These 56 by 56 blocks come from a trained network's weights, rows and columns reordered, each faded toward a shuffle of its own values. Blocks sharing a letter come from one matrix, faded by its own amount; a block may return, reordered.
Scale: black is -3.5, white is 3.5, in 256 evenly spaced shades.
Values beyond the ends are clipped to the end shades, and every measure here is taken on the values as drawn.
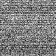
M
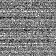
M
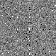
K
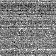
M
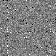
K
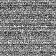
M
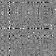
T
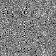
K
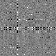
T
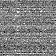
M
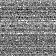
M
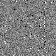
K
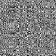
T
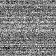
M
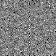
K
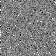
K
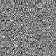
T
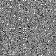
K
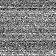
M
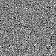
K
